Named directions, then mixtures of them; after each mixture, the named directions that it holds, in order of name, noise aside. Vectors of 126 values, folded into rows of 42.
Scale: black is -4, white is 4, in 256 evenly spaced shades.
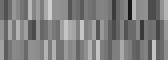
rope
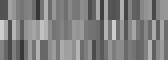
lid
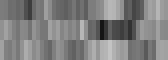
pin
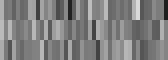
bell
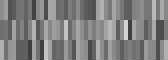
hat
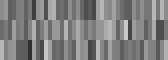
hat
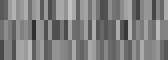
bell, hat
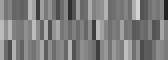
bell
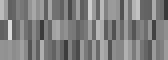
bell, lid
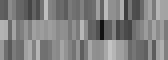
lid, pin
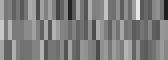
bell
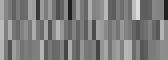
bell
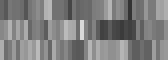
pin, rope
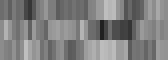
pin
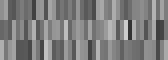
hat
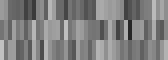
hat, pin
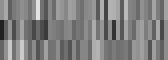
bell, lid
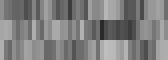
bell, pin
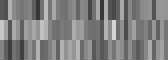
lid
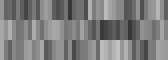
bell, pin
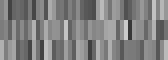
hat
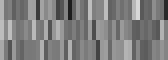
bell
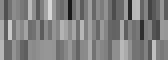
bell, rope
